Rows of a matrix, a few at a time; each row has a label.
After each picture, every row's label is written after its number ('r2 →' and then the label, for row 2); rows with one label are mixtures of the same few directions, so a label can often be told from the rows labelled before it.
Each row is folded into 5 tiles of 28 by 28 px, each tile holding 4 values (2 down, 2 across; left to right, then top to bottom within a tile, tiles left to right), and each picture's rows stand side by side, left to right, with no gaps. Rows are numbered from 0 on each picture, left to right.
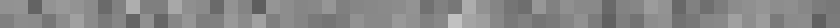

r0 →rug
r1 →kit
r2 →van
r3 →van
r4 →van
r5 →van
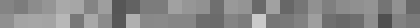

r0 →van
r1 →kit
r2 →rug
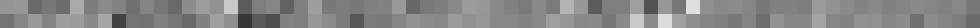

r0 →kit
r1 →rug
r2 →rug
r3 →van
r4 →rug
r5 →van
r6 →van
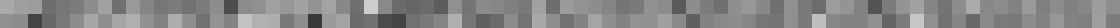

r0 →van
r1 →rug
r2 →rug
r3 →rug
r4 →kit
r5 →kit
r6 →rug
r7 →van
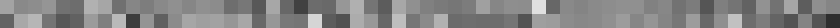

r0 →kit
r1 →kit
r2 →rug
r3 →kit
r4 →van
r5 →van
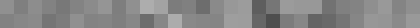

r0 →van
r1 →kit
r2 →van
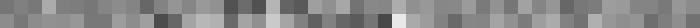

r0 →van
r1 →kit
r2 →kit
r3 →van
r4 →van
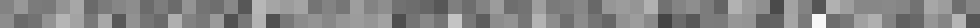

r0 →kit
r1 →van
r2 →kit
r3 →rug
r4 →rug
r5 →kit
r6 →kit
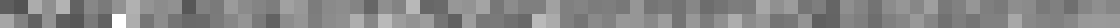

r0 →kit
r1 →van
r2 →rug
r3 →kit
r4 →kit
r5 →van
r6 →rug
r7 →rug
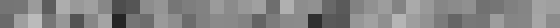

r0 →van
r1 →kit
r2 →van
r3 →van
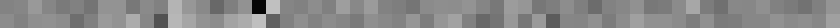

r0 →rug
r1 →kit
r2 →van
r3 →kit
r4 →rug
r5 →kit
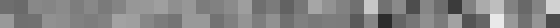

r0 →kit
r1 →rug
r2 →rug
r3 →rug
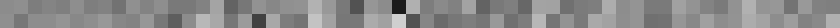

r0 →kit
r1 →kit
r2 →kit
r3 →van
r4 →van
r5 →van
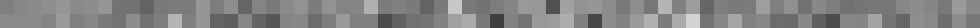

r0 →van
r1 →van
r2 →rug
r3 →rug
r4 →van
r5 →van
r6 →rug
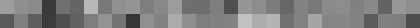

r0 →van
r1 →rug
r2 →van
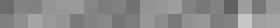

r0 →van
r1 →rug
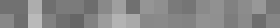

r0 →rug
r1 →kit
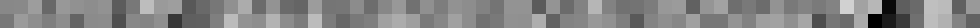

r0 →van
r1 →van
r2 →rug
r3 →kit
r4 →rug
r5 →kit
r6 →van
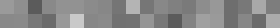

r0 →rug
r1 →kit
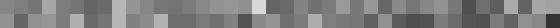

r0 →van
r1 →kit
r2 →van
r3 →van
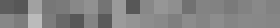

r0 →rug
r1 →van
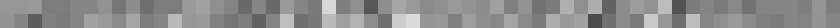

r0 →van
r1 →van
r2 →van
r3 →van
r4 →van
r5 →rug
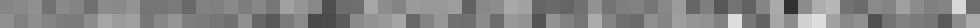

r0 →rug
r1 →van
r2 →van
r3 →van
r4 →rug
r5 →rug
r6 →kit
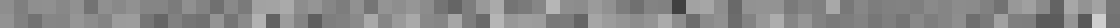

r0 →van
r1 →van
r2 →van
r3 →rug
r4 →kit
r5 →rug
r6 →van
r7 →kit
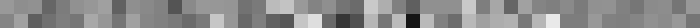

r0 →van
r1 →rug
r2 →kit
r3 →van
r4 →kit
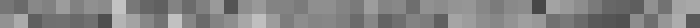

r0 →kit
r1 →rug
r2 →rug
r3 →kit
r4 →van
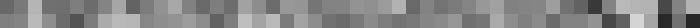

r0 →rug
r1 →rug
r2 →kit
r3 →rug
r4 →rug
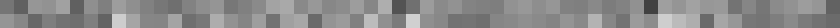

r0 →kit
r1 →rug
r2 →van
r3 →van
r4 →rug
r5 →kit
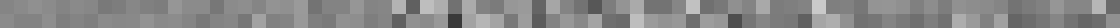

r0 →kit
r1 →kit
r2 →kit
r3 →rug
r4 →rug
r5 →kit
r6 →kit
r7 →kit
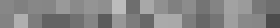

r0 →kit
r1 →kit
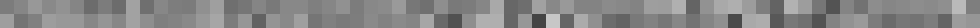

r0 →kit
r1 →kit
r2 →kit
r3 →kit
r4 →kit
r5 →rug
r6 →kit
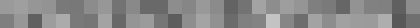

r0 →rug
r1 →kit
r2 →kit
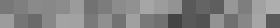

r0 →kit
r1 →van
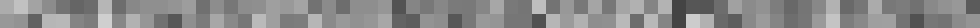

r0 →rug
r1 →van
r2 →kit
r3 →kit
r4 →van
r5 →kit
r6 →rug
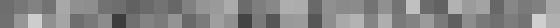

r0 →van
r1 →rug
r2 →rug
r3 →kit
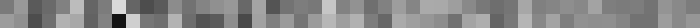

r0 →kit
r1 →rug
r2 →van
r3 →rug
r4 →rug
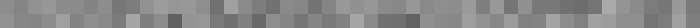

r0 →van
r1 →rug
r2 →rug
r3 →van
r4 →van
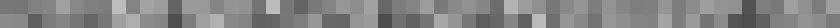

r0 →kit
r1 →rug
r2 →rug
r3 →kit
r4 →rug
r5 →van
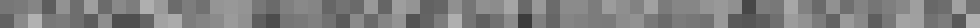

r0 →van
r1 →kit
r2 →van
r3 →rug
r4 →rug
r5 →van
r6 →kit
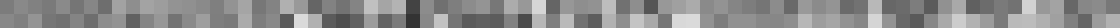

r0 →van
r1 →rug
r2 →kit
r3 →kit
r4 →van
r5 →rug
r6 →rug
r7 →van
